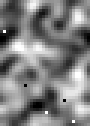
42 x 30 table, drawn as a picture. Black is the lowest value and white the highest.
Five lone cells stand out: three far higher and two far lower than their neighbours. Neither half mirrors the other. Overall the values sit about 50% of the way up the scale. The ninth with the lowest average is the top left.
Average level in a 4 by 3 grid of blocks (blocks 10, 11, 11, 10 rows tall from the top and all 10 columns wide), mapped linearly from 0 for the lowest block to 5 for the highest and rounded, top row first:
123 / 340 / 325 / 214
